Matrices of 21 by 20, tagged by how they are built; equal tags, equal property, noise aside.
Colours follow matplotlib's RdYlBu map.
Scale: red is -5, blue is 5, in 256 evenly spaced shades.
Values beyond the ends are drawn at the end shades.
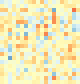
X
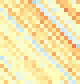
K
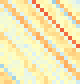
K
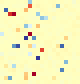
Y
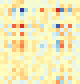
X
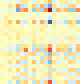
X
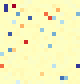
Y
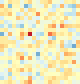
X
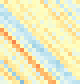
K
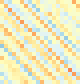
K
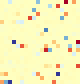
Y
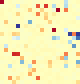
Y
